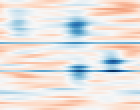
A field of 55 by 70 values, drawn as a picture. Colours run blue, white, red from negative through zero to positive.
Average level on the scale: 50%. Dips: four. Histogram: skewed, a long tail of low values. Odd lines: rows 22 and 36. Grain: streaks across. Slope: none. Ninth with the highest average: top right.
